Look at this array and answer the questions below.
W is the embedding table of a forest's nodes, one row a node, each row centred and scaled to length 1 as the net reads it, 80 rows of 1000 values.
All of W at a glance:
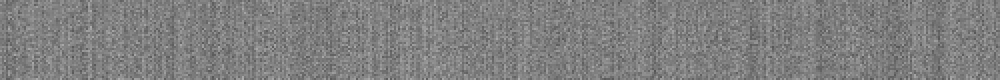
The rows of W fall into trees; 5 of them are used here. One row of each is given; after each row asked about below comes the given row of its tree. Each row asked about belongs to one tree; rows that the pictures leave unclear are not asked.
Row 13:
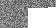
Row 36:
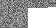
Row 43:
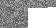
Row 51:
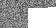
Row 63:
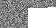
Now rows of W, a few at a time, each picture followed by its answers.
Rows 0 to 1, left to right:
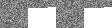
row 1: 51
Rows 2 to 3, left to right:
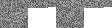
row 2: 36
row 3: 43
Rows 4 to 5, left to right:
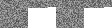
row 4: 43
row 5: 51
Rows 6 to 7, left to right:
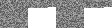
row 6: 63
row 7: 43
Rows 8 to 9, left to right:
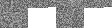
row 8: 36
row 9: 43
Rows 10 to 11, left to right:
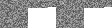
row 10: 43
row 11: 63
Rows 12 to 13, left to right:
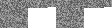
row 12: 63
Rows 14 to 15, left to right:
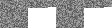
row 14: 43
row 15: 13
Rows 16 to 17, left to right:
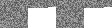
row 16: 13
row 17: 63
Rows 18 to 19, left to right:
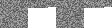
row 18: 36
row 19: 63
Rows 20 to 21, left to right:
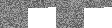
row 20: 51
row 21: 43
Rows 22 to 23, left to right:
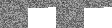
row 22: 36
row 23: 43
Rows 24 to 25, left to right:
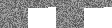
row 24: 51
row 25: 43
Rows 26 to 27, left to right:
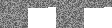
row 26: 36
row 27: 63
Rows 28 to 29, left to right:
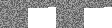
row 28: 63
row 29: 63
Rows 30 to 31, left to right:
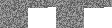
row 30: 13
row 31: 13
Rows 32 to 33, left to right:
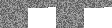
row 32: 36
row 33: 36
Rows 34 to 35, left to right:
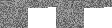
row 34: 43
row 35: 51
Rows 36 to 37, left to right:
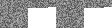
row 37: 13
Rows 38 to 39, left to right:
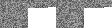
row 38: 36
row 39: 36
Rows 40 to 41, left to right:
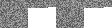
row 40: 36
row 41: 43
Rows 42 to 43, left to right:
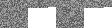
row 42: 63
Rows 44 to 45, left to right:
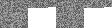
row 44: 36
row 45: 36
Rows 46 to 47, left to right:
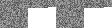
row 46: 13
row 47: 13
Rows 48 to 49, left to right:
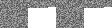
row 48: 63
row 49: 63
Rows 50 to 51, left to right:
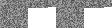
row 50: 13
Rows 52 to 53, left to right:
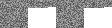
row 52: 43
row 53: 36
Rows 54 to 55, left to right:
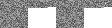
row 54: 43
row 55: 43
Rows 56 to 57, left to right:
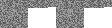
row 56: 51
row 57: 51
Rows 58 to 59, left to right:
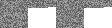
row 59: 63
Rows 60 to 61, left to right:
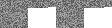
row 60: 36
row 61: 51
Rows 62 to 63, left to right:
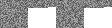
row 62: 51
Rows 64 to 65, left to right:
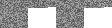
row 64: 36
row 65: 43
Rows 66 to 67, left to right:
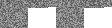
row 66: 36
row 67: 51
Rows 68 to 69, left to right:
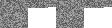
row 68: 36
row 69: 43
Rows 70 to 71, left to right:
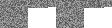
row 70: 13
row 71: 51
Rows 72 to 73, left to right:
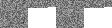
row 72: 63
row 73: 51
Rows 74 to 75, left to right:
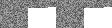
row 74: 36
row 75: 63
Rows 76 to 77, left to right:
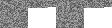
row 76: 43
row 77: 36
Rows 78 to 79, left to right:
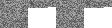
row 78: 43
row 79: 43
